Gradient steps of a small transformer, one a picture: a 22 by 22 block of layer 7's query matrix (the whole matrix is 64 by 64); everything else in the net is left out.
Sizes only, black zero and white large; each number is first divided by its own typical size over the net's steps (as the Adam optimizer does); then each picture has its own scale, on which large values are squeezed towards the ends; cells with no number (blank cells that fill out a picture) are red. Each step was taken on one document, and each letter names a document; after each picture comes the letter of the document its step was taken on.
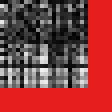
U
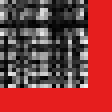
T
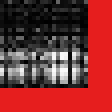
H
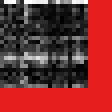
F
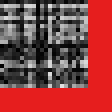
U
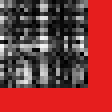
T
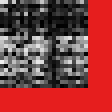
F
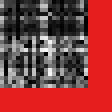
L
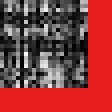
L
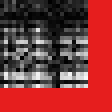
T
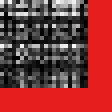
H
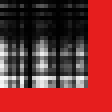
T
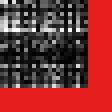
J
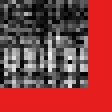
U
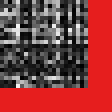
J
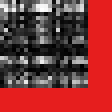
F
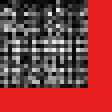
J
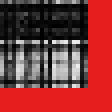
H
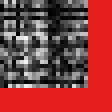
T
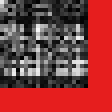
F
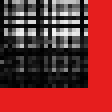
H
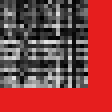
J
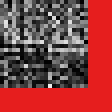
U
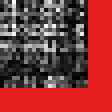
L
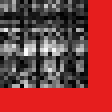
L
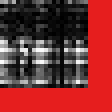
F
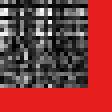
F
